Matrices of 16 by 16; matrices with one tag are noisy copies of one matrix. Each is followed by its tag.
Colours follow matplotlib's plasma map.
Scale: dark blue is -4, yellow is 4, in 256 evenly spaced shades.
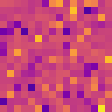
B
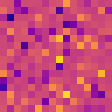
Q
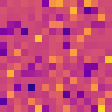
B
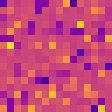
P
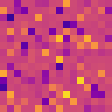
Q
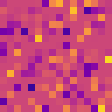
B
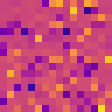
B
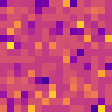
P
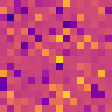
Q
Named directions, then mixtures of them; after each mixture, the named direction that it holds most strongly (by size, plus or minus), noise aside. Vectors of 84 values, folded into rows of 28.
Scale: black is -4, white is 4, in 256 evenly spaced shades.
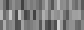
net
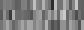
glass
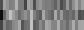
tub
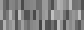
net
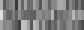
tub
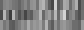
glass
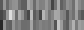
tub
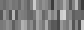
glass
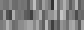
glass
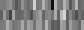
glass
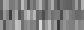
net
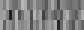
net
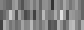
net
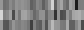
glass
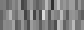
net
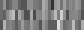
net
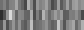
tub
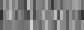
tub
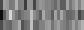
tub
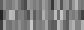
tub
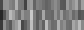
tub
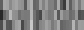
tub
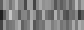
tub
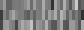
glass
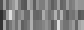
tub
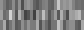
net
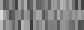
tub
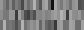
net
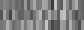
glass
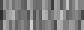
tub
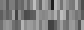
glass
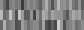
net
